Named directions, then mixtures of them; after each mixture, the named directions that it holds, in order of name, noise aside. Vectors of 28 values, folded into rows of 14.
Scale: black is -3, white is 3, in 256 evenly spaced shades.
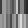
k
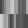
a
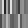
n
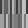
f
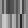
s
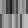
a, f, s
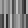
f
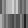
a, s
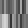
a, s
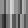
k, s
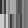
a, f, n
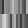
a, s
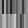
n, s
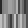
a, k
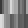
a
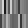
n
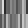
a, f, n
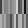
a, k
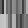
a, n, s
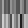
f, n, s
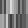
a, n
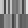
f, k, n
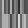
k, n, s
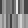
k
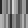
a, f, k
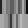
f, k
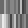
a, k, s
